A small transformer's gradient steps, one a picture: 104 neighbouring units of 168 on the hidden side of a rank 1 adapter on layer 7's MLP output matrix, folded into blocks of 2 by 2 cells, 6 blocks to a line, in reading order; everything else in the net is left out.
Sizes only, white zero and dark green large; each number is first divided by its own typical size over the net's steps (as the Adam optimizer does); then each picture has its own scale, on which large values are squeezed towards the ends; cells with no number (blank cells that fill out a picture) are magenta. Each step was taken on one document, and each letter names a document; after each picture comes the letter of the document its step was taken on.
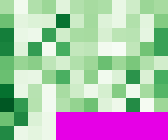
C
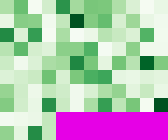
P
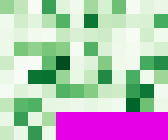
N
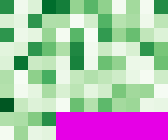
C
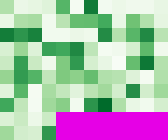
P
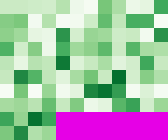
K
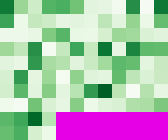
K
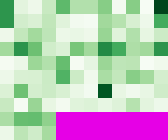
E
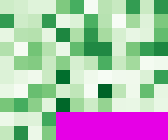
E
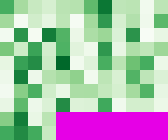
K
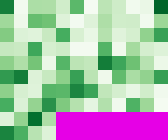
K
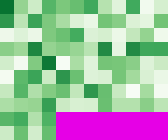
K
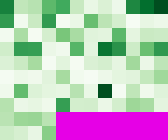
E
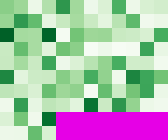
C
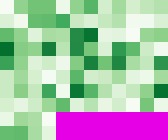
K
